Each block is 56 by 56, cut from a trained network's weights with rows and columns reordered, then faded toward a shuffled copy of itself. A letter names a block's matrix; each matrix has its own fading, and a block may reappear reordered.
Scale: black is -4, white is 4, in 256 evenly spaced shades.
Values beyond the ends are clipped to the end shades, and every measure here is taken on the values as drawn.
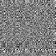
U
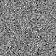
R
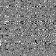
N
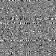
N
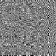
U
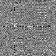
U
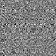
U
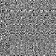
U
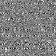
N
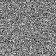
R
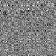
U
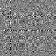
U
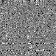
N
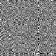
U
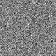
R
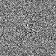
R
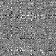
U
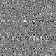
N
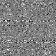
N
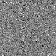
R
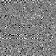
N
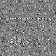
N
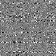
N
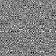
U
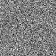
R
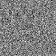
R
